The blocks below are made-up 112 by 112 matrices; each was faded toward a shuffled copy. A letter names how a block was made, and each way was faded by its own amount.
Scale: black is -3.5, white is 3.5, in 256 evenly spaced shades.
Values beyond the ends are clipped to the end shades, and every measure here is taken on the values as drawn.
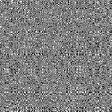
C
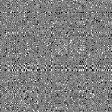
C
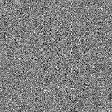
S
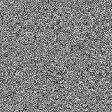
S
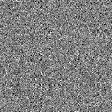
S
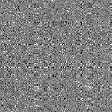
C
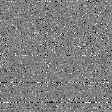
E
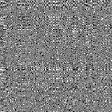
C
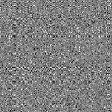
C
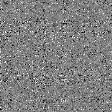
E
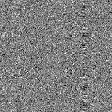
S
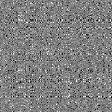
C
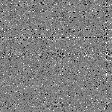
E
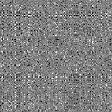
C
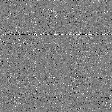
E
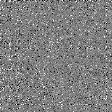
E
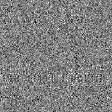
S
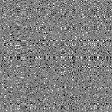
C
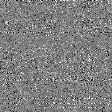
E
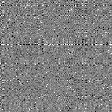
C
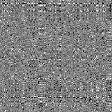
C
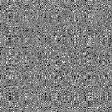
C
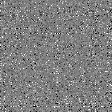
E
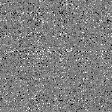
E
